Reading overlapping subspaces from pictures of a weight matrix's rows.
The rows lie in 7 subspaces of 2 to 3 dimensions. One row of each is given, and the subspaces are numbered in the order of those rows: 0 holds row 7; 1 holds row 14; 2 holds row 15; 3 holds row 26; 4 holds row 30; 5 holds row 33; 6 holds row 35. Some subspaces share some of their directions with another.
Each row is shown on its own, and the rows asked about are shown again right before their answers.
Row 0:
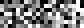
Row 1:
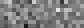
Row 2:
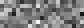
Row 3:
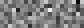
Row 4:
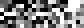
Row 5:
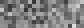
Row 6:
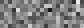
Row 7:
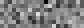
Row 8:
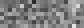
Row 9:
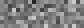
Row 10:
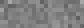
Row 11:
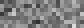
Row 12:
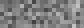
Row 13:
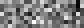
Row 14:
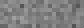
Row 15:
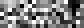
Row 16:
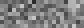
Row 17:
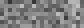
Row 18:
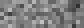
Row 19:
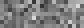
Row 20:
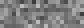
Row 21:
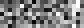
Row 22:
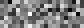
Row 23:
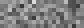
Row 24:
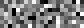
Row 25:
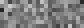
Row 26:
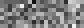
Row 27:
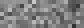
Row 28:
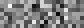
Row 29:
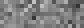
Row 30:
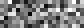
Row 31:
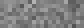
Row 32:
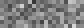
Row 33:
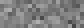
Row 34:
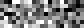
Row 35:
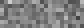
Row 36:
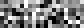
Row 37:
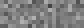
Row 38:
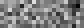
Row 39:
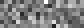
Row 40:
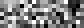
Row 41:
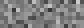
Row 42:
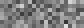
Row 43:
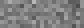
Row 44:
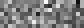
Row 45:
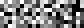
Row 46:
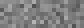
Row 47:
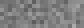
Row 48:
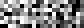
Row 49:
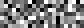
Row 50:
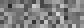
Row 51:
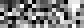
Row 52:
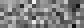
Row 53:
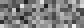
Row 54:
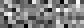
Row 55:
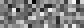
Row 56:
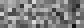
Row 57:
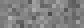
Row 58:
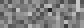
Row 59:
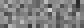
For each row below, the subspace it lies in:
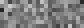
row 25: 6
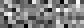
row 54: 4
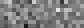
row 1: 4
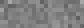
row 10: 6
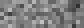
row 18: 4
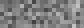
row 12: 0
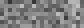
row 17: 6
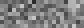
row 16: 0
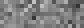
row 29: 5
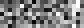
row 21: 0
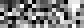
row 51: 2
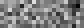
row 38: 0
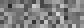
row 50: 2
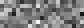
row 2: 5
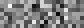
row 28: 2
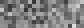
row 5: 6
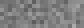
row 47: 6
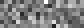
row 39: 0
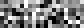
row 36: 5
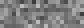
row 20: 5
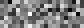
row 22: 4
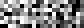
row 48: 1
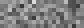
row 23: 0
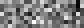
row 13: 1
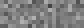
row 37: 1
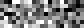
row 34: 4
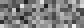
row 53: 1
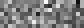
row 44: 0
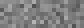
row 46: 2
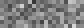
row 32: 3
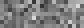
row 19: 5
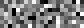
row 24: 3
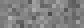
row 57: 2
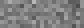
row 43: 6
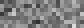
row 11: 5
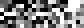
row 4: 4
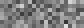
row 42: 3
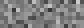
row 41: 4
